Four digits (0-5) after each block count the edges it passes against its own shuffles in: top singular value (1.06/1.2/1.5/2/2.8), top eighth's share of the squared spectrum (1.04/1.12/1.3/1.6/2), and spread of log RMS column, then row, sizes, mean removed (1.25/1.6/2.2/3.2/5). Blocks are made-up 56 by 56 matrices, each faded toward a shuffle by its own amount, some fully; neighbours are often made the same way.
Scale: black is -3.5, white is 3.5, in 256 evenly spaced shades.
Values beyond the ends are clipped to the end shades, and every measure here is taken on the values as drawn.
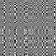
5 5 4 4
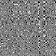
4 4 2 2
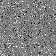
0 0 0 1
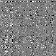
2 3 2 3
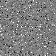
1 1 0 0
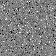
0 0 0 0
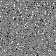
0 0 0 0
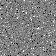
0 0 0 0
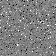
0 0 0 0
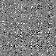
2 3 2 2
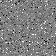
0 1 0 0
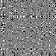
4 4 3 2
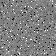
1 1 0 0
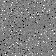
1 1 0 0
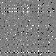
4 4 2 2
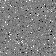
1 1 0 0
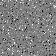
0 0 0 0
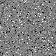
2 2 0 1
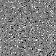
3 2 1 1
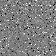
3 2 0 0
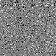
3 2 0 1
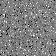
1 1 0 0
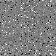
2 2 1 1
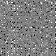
4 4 2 2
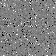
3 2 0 1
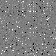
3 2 1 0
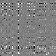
4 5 3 3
